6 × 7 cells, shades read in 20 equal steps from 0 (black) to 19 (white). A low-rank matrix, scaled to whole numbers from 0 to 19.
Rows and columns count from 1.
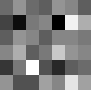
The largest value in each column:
11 13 19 12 15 18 13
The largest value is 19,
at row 5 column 3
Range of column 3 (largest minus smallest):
13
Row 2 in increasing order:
0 1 5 9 10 13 18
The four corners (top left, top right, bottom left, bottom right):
8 7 11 12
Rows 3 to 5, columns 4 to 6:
7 10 10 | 9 15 11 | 6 3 7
